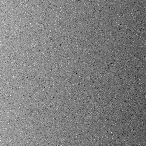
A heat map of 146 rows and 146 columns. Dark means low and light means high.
Odd rows or columns: none. Stripes: none. Average level on the scale: 50%. Slope: up to the left. Grain: fine.
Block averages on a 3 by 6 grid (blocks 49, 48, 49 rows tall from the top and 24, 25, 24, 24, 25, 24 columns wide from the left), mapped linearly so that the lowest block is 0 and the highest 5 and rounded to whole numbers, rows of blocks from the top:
543210
543210
543210
